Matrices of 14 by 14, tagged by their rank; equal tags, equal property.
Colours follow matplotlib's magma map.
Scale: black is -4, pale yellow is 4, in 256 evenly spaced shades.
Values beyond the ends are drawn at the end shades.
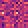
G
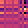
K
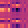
K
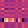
K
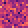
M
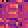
G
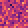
M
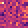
G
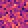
M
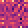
G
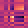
K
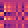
K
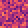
M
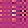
K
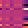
K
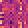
G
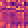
G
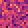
M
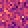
M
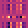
K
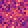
M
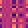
K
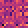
G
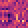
G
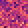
M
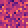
M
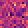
G
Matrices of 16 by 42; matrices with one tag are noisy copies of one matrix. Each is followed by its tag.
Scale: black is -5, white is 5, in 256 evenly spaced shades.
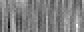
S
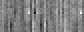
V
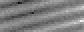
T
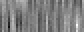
S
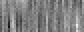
S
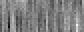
S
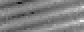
T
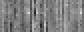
V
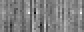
V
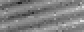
T
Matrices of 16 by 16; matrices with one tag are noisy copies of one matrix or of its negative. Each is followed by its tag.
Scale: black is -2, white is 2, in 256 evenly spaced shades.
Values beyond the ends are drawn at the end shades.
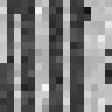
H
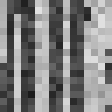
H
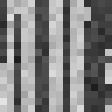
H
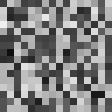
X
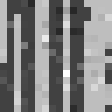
H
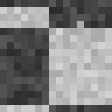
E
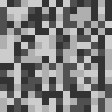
X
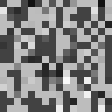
X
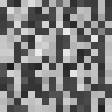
X
